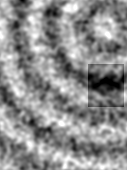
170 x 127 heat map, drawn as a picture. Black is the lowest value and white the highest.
In the middle right lies a patch that is lower than the rest. The middle right is the ninth with the lowest average. Rings spread out from the top right.
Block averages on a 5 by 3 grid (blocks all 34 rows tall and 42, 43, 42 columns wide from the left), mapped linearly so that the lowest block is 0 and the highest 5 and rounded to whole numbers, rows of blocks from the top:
544 / 544 / 440 / 453 / 455
